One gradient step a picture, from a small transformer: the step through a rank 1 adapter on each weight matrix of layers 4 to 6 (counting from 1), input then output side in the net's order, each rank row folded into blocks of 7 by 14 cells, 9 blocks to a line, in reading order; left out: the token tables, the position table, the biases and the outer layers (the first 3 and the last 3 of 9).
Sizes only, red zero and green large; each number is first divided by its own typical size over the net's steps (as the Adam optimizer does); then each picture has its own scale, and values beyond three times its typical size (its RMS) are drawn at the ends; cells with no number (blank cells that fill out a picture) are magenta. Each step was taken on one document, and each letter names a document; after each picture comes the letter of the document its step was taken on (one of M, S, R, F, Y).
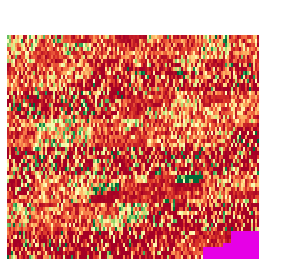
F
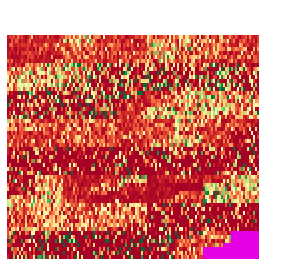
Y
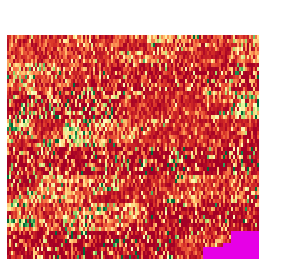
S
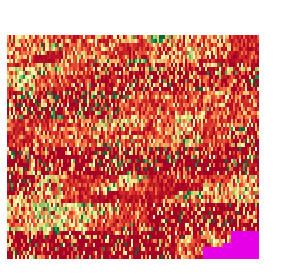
Y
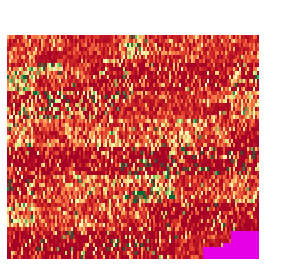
S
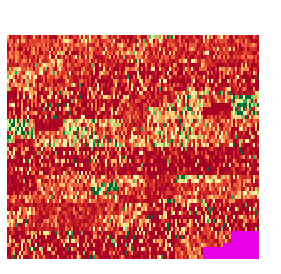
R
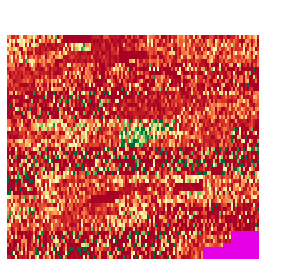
F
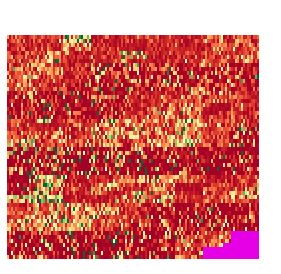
R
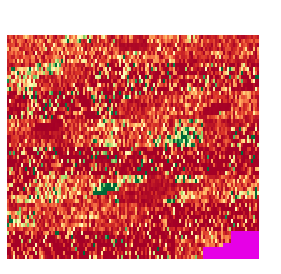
R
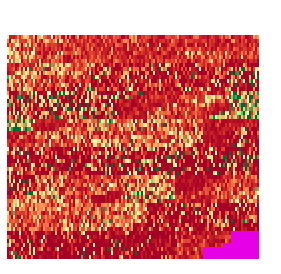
S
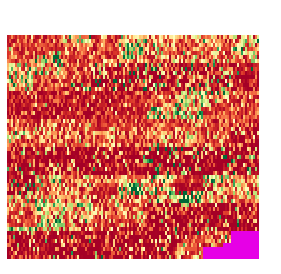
Y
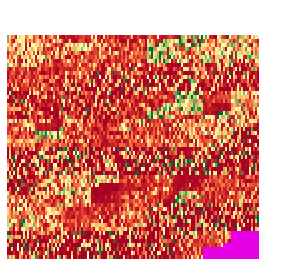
F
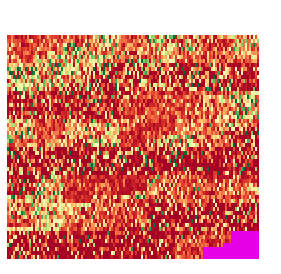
Y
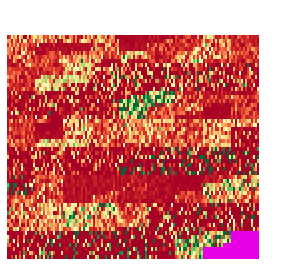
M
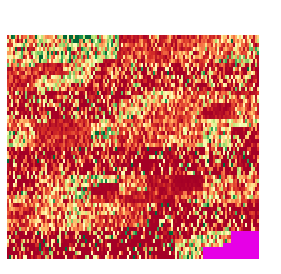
M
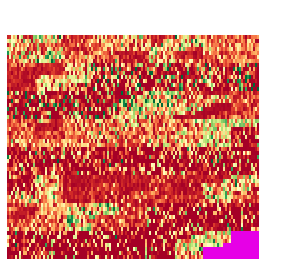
M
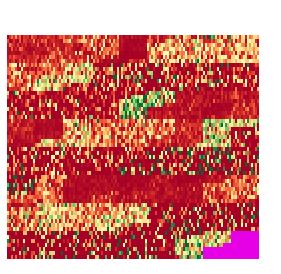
M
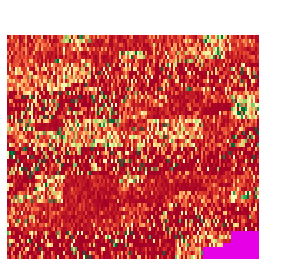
R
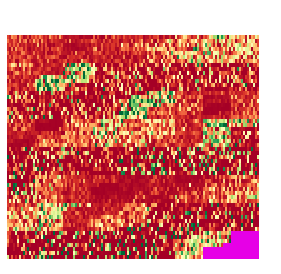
M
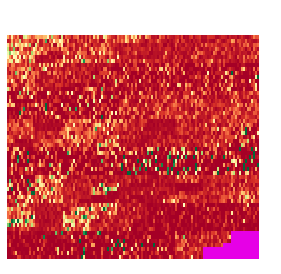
S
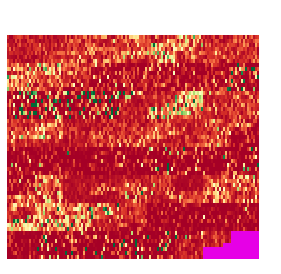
S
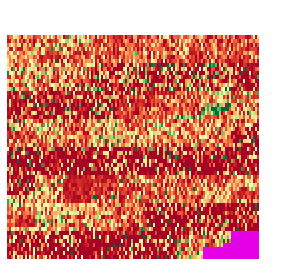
Y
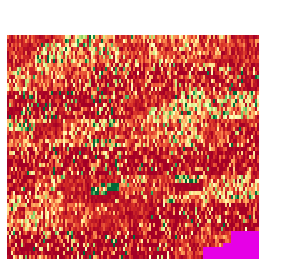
R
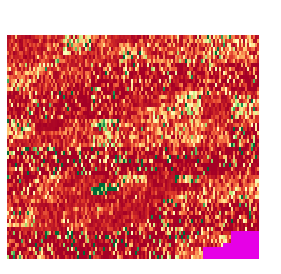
R
